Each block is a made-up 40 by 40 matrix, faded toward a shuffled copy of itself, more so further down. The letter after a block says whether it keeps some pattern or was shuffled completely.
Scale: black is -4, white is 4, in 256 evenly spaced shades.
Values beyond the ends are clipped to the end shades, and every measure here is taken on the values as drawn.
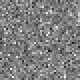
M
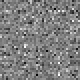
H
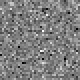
M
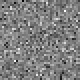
M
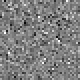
M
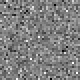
M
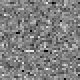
H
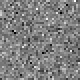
M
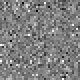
H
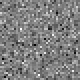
M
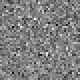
H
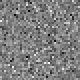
M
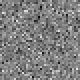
M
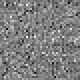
H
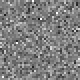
M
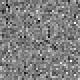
H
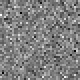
M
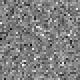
M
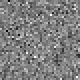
M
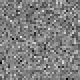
M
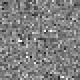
H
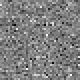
H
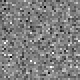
M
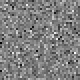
M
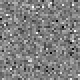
M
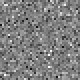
M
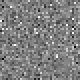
H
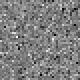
M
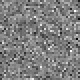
M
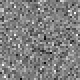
M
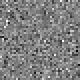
H
